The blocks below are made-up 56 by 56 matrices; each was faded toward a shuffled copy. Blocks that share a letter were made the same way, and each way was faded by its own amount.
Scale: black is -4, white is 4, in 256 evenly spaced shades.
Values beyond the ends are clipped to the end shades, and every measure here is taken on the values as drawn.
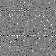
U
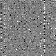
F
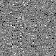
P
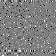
U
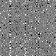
F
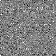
P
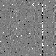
F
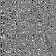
F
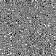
P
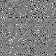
U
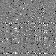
U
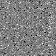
P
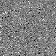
P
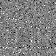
P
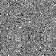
P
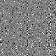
F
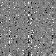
F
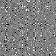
F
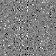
F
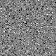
P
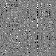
F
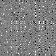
F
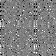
F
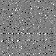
U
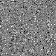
P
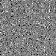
P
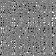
F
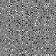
F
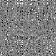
F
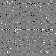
U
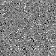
P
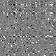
U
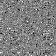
P
